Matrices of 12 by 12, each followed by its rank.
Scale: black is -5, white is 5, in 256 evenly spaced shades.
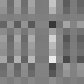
one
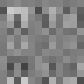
two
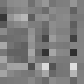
two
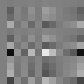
one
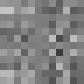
two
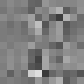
two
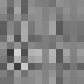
two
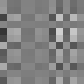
one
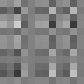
one
